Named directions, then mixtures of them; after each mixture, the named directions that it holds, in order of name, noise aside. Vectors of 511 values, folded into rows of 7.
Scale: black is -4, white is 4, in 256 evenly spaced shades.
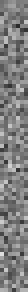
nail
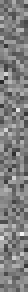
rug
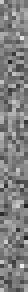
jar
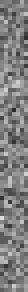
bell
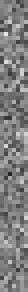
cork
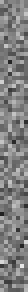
bell, jar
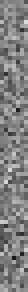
nail, rug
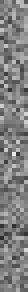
cork, rug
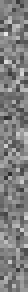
cork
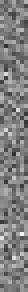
rug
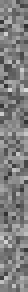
cork, rug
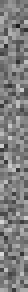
nail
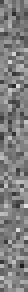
jar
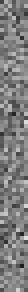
jar, rug
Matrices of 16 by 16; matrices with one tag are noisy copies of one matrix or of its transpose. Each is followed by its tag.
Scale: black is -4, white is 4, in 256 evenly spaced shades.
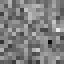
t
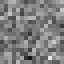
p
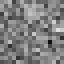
t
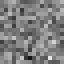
p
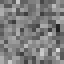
p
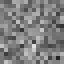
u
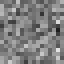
p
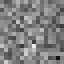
u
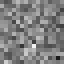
u
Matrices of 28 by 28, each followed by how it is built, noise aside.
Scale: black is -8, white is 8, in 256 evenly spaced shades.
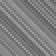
Toeplitz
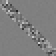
banded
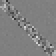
banded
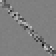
banded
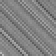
Toeplitz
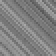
Toeplitz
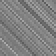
Toeplitz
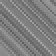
Toeplitz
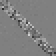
banded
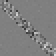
banded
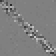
banded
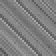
Toeplitz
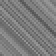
Toeplitz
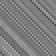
Toeplitz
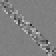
banded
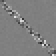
banded
